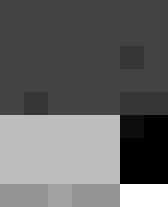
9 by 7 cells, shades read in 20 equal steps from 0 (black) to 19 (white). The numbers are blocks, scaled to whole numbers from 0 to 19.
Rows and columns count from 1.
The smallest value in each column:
5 4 5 5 5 0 0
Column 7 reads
5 5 5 5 4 0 0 0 19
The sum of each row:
35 35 34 35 32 71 70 70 94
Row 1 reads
5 5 5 5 5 5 5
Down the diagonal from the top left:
5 5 5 5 5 1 0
